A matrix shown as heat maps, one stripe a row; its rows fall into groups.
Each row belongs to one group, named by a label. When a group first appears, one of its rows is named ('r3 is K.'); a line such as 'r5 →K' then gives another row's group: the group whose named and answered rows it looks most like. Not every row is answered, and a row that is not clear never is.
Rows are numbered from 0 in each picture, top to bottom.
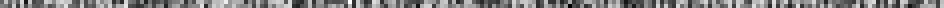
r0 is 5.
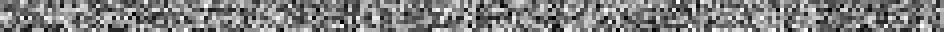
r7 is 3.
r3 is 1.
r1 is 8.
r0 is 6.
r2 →3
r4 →5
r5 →5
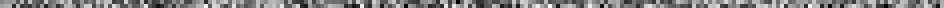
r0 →5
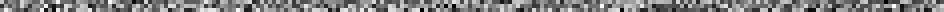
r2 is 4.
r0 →6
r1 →8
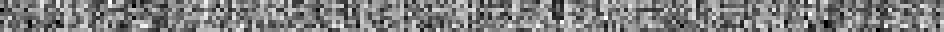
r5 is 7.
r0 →8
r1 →6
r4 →1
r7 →4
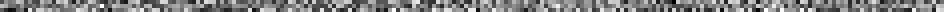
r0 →4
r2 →3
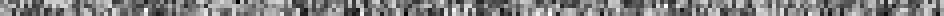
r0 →5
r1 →5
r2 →1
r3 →1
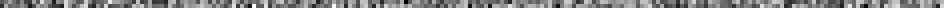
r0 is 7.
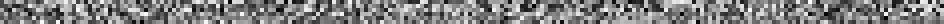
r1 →3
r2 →3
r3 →6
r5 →8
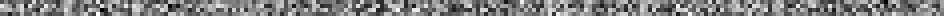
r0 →7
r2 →4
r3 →7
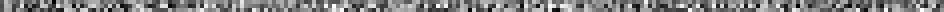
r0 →4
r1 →4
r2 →1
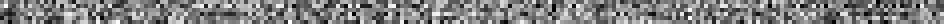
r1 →5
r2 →6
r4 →7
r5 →6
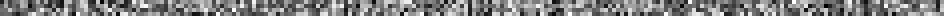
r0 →8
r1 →6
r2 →8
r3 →3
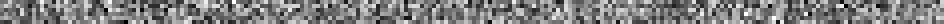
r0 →8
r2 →7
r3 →7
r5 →3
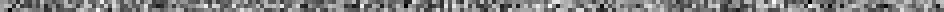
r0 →7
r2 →6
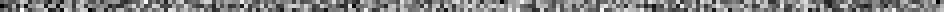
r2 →8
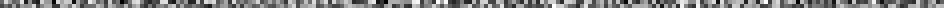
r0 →4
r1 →7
